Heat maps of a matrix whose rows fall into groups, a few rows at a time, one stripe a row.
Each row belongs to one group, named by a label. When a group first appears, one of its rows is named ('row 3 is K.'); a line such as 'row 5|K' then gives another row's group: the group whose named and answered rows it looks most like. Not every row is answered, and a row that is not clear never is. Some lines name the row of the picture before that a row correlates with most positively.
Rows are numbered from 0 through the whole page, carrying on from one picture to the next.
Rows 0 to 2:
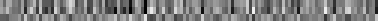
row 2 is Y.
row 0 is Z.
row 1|Z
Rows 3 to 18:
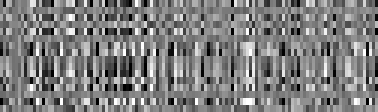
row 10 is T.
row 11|Z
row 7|Z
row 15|Z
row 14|T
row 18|Y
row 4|Y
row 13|Z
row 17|T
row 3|Z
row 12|Z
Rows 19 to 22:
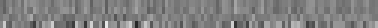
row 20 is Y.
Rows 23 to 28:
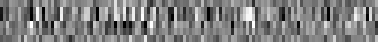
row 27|Z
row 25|T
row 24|T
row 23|Y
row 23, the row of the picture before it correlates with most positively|20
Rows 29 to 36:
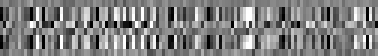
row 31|T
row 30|T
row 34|T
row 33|Y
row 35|T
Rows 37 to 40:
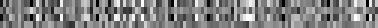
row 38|Z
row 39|T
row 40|Y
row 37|T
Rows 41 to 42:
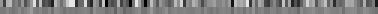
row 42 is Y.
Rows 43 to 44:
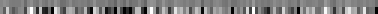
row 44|Z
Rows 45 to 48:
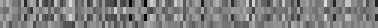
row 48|Y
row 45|Z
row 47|Z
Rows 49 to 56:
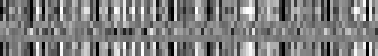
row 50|T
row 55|T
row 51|T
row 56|T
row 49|T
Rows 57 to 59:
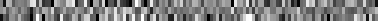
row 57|Z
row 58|Y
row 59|T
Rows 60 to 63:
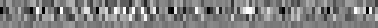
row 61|T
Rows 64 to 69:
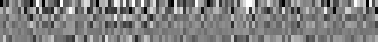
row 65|Z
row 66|Y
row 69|Y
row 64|T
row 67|Z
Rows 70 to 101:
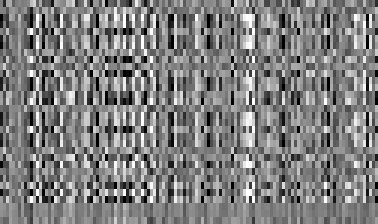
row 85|Y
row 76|T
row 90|T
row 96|Z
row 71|Y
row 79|Y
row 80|Z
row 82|T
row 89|T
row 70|Z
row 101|Y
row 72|T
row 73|T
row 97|T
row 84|Z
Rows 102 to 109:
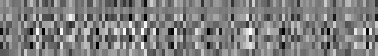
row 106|T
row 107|Z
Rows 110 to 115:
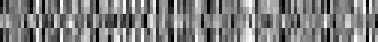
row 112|Z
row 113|Z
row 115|T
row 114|T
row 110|T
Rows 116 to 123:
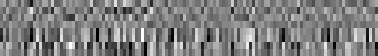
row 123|Z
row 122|Z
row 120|T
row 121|T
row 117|Z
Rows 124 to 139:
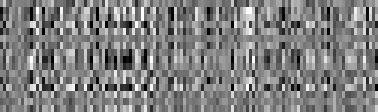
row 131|Z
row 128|T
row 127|Z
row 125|T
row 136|Z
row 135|T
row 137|Y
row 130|T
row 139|Y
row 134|Y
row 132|Z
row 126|T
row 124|Y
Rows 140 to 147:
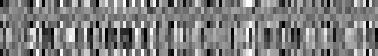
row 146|Z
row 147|T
